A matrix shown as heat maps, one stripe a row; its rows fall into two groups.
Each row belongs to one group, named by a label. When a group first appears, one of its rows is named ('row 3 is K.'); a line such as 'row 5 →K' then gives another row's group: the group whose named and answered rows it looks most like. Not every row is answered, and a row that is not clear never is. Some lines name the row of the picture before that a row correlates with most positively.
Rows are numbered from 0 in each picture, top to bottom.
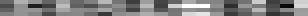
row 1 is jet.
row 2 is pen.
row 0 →pen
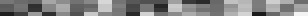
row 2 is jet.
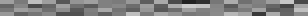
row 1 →jet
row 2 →pen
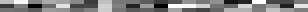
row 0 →pen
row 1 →jet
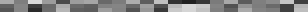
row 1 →jet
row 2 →jet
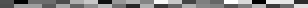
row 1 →pen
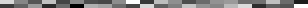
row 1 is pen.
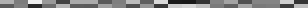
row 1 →jet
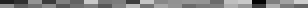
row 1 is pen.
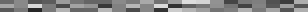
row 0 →jet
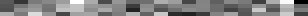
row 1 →pen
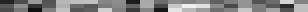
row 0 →pen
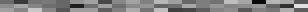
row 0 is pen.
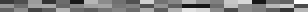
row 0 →pen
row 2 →jet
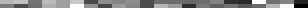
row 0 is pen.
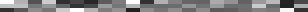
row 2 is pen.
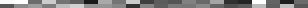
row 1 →pen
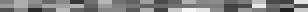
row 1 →pen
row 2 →jet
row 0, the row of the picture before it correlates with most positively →0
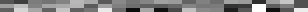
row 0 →pen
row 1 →pen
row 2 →pen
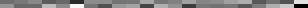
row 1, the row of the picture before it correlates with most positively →0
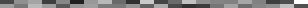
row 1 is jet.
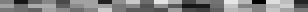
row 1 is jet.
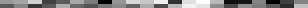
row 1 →jet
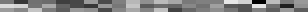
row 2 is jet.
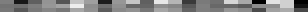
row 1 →pen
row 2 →pen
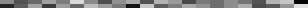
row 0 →pen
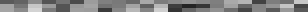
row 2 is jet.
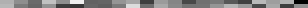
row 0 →pen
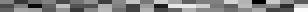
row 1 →jet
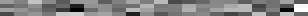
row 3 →pen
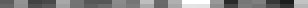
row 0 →jet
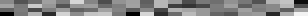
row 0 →pen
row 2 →jet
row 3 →pen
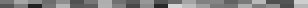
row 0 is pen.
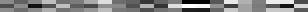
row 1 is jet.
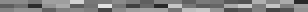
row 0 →pen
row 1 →jet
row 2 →jet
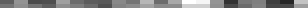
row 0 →jet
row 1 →jet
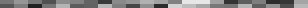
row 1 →jet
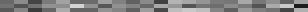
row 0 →jet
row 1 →pen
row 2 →jet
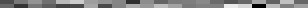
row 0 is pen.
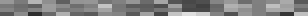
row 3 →jet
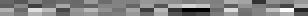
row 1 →jet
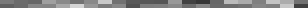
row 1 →pen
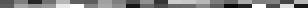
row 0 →jet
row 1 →pen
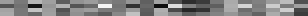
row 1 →jet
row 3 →pen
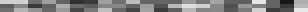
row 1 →jet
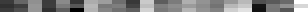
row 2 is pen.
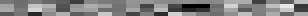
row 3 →jet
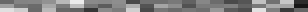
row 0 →pen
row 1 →pen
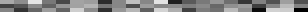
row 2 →pen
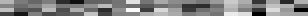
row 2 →pen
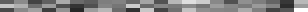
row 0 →jet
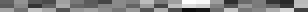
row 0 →jet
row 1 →jet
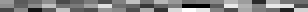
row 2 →jet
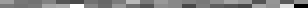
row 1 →pen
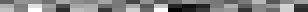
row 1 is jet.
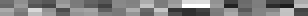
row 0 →jet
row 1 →jet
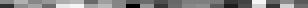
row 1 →pen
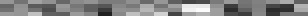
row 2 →jet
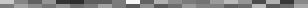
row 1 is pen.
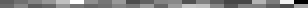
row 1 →jet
